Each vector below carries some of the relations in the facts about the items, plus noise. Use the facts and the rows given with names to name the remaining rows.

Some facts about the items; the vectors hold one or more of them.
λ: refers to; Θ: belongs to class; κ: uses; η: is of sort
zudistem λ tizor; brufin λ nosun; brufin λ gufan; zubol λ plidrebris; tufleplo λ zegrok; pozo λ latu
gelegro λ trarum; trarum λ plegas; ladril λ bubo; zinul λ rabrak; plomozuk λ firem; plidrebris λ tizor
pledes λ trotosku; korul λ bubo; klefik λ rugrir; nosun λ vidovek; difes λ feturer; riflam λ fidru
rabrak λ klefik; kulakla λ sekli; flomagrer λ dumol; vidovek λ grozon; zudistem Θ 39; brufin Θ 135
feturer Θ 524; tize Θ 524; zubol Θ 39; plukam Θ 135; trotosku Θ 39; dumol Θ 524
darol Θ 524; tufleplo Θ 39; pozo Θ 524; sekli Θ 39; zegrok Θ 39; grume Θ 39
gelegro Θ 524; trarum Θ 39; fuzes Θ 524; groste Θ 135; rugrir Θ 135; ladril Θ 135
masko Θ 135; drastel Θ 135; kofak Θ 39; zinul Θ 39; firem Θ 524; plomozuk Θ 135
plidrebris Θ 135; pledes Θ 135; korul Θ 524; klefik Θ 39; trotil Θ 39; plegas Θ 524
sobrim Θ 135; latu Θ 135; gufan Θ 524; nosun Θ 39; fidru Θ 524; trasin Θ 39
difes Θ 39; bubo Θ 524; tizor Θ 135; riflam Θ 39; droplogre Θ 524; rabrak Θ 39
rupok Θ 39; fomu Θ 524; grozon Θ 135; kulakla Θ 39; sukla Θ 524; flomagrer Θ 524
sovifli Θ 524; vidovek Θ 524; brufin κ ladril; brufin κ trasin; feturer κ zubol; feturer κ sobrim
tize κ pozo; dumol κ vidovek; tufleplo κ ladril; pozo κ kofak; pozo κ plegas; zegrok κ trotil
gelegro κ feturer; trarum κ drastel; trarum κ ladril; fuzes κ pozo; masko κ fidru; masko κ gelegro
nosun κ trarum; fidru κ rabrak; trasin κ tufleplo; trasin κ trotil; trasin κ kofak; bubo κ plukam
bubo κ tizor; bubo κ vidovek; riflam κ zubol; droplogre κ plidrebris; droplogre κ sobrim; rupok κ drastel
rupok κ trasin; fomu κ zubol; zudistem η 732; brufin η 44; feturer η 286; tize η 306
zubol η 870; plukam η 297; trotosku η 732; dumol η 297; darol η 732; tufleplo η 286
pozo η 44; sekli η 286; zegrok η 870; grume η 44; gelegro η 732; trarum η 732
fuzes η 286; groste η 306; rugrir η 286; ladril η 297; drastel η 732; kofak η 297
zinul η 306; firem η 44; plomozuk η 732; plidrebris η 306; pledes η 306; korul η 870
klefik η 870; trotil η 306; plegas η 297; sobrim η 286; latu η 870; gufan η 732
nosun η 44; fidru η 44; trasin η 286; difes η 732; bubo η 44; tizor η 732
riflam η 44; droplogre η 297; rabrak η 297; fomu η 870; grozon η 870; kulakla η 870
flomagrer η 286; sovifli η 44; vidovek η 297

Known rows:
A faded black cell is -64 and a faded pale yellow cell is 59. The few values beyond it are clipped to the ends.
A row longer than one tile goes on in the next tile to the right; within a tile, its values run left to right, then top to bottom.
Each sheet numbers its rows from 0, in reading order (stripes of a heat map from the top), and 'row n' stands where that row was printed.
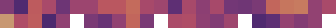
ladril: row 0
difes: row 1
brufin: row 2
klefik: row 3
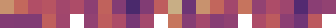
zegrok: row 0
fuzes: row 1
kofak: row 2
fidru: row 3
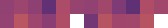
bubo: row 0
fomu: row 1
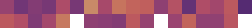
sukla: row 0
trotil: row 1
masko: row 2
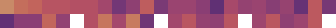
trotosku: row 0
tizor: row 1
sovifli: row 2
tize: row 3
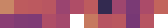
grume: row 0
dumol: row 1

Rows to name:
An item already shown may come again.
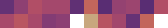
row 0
pledes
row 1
plukam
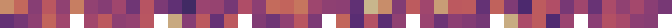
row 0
sekli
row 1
tize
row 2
vidovek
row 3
trarum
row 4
rabrak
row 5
tufleplo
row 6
ladril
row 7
plomozuk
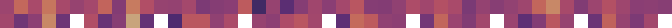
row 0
zubol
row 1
zudistem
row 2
rugrir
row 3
gelegro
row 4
sobrim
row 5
grozon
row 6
zinul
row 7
grozon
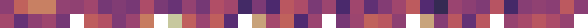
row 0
nosun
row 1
sukla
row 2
plidrebris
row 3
ladril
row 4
flomagrer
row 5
vidovek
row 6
pozo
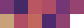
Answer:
ladril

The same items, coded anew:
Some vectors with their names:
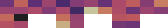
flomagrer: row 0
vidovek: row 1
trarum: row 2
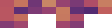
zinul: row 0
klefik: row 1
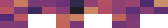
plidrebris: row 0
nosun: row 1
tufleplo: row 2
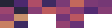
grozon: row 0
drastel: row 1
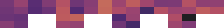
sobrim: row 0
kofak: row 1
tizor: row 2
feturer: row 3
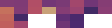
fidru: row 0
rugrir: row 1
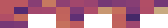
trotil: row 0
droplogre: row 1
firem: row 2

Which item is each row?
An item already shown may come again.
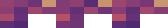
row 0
sekli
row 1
trasin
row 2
sekli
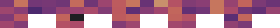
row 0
plomozuk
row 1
flomagrer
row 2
zinul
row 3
rabrak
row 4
groste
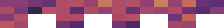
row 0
ladril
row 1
trotosku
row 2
trotosku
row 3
pledes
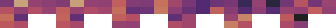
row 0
gelegro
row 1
gelegro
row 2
rabrak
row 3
masko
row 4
brufin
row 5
fuzes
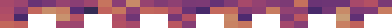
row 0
sukla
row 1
zubol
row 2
tize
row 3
plukam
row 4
pozo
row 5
plomozuk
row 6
korul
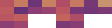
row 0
zinul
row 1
zudistem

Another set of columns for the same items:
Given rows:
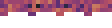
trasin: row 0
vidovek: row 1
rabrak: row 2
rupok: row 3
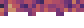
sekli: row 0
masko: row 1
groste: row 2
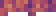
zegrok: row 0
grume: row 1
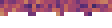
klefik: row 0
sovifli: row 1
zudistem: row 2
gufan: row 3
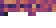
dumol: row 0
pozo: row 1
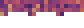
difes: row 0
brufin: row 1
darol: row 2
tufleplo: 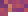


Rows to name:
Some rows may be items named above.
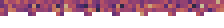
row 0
trotosku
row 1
pozo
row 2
sekli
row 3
ladril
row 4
pozo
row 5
zubol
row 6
zinul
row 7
korul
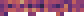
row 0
feturer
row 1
plukam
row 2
plomozuk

